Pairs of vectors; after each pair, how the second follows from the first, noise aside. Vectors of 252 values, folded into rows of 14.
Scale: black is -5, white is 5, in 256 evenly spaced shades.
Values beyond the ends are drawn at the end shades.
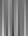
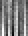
scaled up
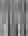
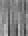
copied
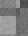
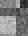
scaled up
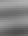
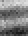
scaled up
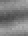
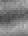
copied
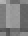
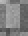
copied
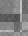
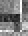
scaled up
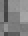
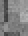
copied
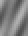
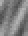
copied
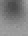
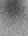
copied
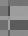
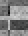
scaled up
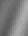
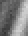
scaled up
